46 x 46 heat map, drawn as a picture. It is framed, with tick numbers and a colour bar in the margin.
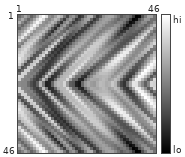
Slope: none. Mirror symmetry: top to bottom. Odd rows or columns: none.
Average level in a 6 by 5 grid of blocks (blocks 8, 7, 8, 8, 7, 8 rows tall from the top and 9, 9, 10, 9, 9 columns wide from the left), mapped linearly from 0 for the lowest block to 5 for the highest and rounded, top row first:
5 1 1 1 0 | 4 0 5 3 4 | 2 2 3 4 4 | 2 2 3 4 4 | 4 0 5 3 4 | 5 1 1 1 0
